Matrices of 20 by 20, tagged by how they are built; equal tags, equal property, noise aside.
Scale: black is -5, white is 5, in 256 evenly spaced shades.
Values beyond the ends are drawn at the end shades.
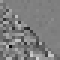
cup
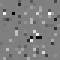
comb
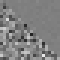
cup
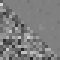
cup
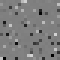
comb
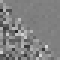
cup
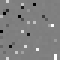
comb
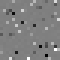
comb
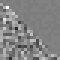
cup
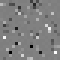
comb
